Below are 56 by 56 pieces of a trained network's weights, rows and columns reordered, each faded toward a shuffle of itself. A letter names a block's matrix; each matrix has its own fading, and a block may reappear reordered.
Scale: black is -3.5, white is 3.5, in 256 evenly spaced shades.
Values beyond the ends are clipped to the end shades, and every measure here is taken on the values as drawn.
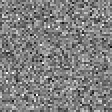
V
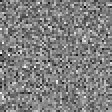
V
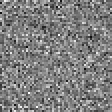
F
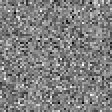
F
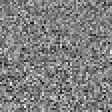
V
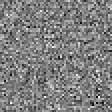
V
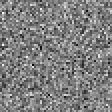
V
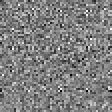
F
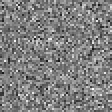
F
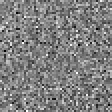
F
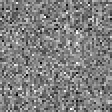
F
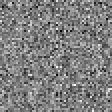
F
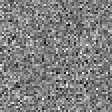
V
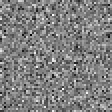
F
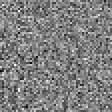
V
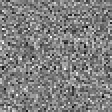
V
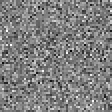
V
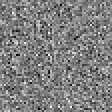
V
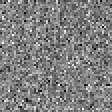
F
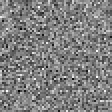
V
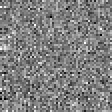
F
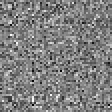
F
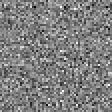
V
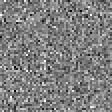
F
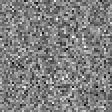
V
